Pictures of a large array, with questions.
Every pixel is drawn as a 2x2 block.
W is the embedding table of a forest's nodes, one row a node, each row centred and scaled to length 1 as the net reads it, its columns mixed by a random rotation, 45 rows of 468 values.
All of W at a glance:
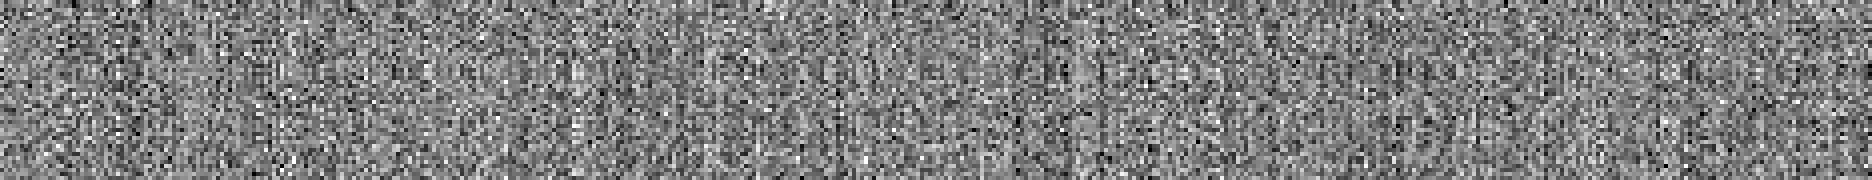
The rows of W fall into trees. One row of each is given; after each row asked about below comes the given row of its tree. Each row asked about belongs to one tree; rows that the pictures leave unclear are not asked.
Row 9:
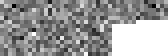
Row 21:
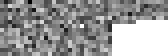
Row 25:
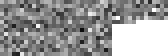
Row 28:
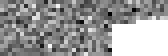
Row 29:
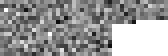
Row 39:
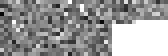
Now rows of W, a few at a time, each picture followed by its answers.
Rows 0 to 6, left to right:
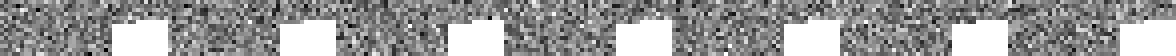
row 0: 25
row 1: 25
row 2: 21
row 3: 28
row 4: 25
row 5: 29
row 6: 9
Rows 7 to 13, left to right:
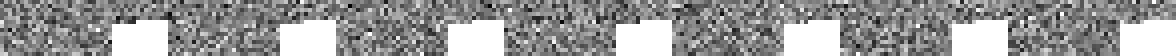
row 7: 29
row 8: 39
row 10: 29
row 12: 39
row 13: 39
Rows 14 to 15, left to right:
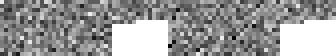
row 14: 25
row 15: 9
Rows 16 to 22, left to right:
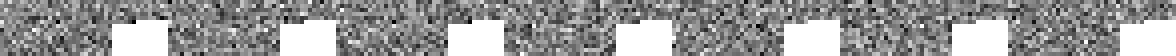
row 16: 29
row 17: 29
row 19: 29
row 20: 9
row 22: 9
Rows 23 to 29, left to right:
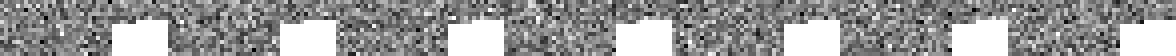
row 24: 39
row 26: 28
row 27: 21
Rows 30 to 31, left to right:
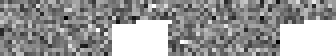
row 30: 29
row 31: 29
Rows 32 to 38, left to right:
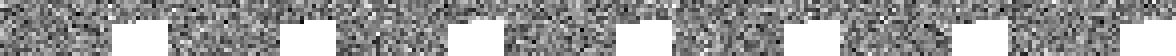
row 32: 9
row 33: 29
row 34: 28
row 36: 9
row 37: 9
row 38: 25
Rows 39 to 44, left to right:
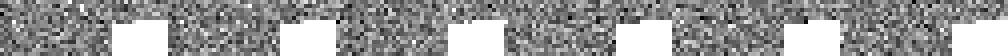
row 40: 39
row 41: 9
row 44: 9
